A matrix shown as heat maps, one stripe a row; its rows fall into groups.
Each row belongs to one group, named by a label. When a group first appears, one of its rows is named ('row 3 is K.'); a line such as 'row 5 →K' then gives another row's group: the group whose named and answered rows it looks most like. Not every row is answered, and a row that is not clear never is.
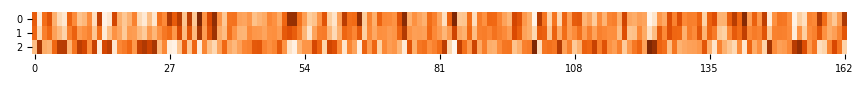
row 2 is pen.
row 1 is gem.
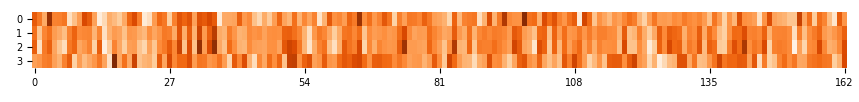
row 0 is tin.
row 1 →gem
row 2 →gem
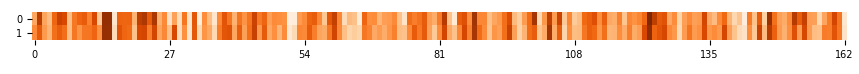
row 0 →pen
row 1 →pen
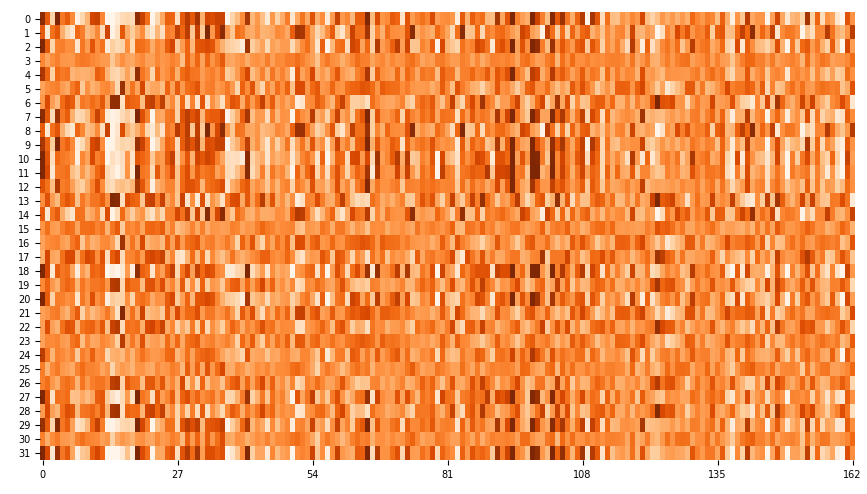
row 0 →tin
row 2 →tin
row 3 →gem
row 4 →tin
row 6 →pen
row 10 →tin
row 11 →tin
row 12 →tin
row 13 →pen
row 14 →gem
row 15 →pen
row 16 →gem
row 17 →pen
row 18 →tin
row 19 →pen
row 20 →tin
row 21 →gem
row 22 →pen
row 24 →tin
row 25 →gem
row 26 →pen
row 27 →tin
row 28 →pen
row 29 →tin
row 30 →gem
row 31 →tin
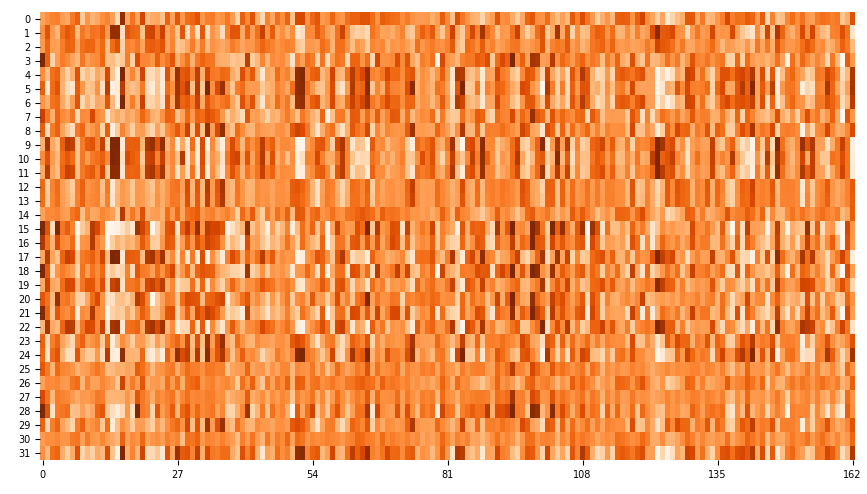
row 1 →pen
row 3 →tin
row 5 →gem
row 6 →gem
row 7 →tin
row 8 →gem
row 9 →pen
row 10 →pen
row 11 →pen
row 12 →gem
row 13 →gem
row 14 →gem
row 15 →tin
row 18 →tin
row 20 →tin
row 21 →tin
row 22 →pen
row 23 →gem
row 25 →tin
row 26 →gem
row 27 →tin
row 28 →tin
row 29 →gem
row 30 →gem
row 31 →gem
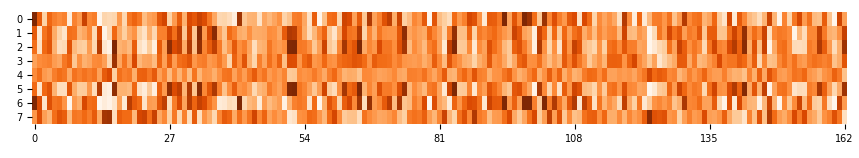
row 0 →tin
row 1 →gem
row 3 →gem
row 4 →pen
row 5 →gem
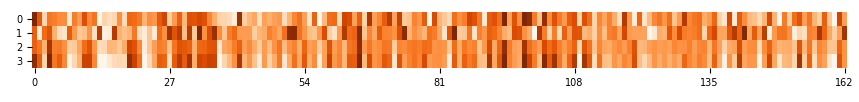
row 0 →tin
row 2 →tin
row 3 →tin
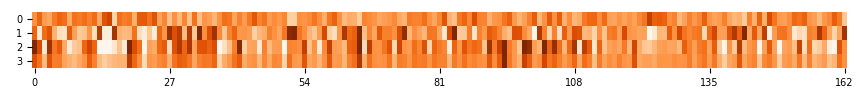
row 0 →pen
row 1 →gem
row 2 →tin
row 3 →tin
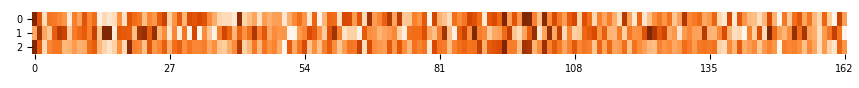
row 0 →tin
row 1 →pen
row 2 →tin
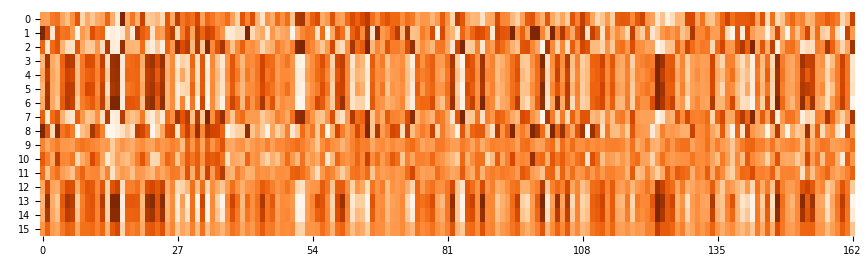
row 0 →gem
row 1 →tin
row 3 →pen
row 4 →pen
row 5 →pen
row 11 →gem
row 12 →pen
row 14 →pen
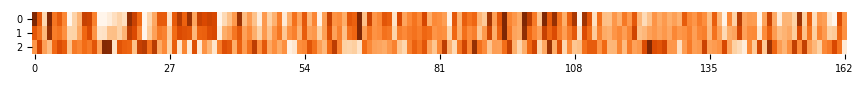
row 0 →tin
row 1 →tin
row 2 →pen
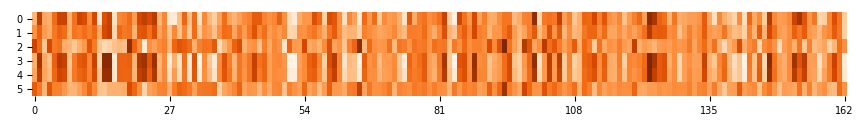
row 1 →pen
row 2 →tin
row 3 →pen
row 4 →pen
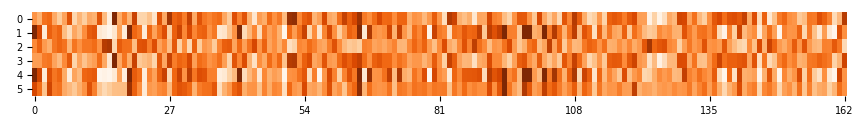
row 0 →gem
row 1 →tin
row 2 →pen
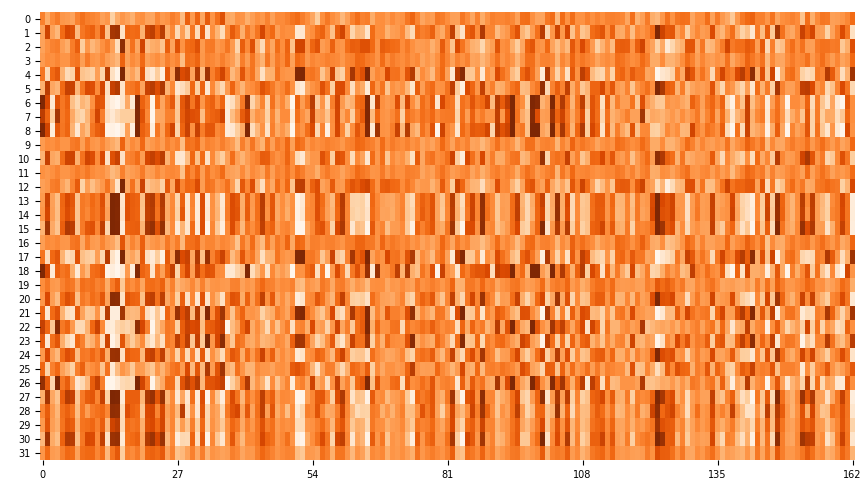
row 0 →gem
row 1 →pen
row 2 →gem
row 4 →gem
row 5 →pen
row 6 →tin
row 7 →tin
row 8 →tin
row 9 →gem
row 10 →pen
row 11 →gem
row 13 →pen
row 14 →pen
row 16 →gem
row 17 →gem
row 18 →tin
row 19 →pen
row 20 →pen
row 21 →gem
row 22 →tin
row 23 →gem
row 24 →pen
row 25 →gem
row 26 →tin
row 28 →pen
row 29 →pen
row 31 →pen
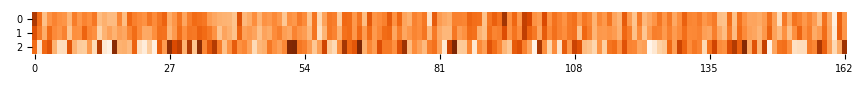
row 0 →tin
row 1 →tin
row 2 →gem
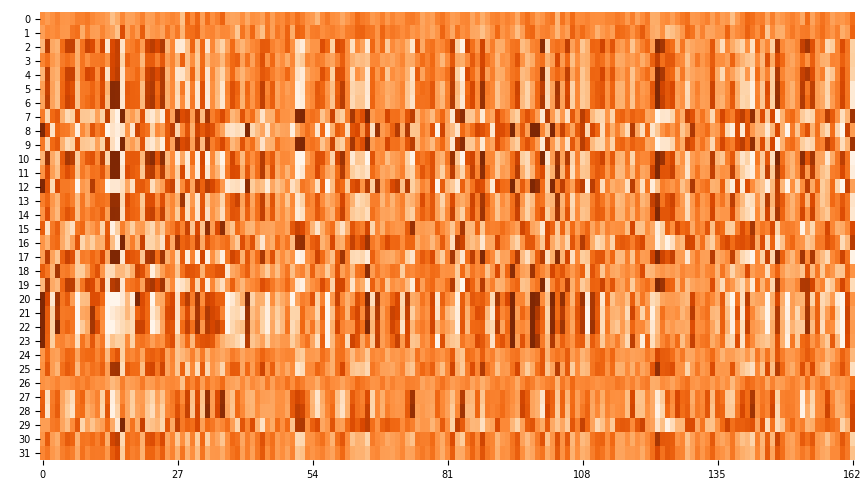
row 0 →gem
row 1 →gem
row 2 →pen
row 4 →pen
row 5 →pen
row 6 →pen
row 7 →gem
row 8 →tin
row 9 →gem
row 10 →pen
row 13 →pen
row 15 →gem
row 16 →gem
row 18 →tin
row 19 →pen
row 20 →tin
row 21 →tin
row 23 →tin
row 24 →pen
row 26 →gem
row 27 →gem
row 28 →gem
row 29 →gem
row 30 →pen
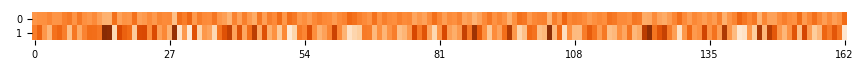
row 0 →gem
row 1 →pen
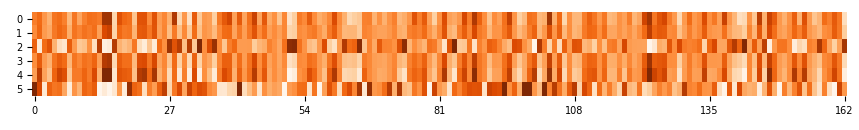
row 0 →pen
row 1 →pen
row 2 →gem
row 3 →pen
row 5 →tin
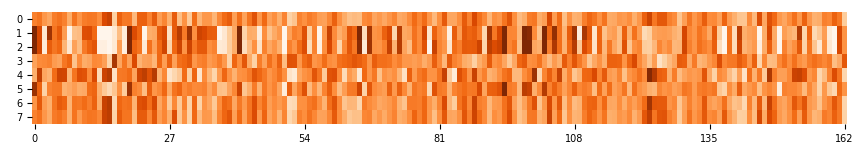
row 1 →tin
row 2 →tin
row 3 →gem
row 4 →pen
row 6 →pen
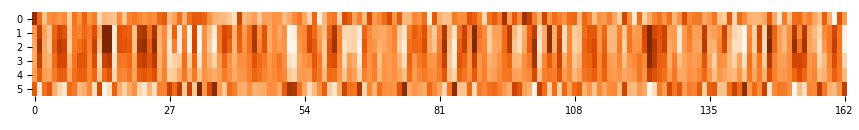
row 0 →tin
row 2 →pen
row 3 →pen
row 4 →pen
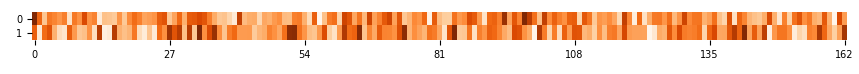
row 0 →tin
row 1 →gem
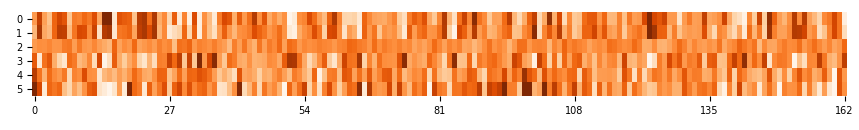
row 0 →pen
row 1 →pen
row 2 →gem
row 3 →gem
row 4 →tin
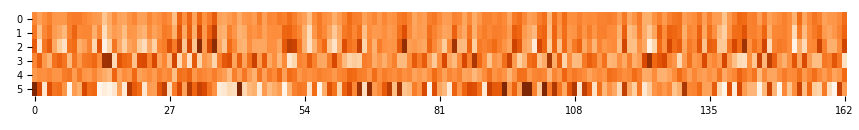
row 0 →gem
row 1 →gem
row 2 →gem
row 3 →pen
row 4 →gem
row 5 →tin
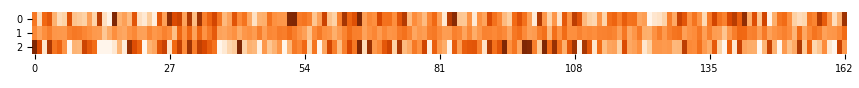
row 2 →tin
